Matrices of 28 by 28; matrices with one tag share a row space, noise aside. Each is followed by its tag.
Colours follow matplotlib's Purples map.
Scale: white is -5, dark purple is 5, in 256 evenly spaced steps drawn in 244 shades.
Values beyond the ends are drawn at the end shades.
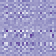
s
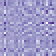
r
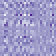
s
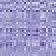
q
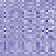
r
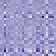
r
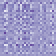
s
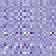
s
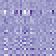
s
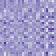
r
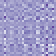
r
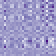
r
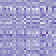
q
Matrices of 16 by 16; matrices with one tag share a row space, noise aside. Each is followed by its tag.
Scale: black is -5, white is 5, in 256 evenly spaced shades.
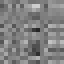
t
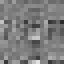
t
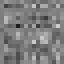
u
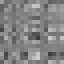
t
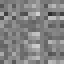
t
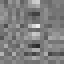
t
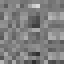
t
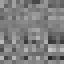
t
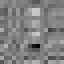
t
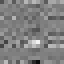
t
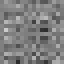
u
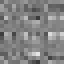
t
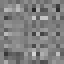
u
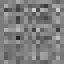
u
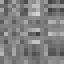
t
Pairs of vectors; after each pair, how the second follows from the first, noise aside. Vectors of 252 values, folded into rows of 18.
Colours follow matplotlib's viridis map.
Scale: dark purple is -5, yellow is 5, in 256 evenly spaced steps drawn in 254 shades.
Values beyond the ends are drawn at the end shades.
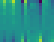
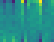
negated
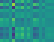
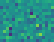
shuffled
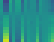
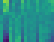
negated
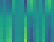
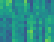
negated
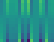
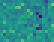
shuffled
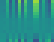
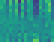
negated
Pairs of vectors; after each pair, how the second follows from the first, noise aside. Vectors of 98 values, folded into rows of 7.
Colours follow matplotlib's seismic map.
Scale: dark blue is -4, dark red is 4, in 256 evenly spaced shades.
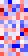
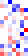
partly zeroed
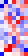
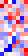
sign-scrambled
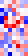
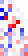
partly zeroed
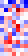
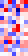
sign-scrambled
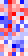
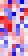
sign-scrambled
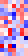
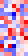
sign-scrambled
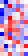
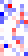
partly zeroed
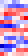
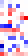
partly zeroed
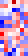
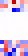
partly zeroed
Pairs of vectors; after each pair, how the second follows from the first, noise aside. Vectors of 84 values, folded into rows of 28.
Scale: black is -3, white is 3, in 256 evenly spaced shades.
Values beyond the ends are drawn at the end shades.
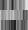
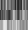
wrapped around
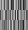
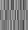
shrunk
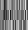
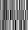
copied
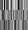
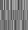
shrunk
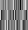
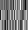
negated
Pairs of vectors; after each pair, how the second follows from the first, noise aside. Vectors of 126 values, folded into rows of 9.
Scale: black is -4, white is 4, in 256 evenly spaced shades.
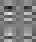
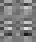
reversed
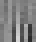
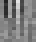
reversed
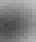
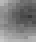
reversed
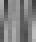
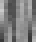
reversed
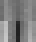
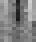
reversed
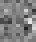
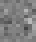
shrunk
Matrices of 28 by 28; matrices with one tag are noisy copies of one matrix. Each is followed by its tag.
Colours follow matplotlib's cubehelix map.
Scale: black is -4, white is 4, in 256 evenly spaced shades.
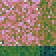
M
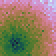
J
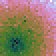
J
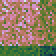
M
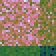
M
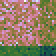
M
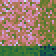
M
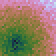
J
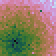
J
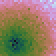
J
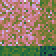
M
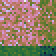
M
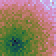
J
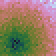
J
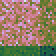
M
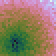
J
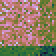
M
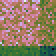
M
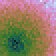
J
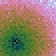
J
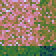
M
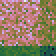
M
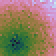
J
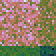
M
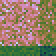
M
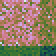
M
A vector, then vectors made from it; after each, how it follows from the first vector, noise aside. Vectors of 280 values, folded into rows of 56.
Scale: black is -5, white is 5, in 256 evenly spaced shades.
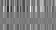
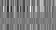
copied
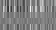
copied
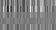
copied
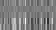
reversed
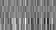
reversed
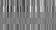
copied
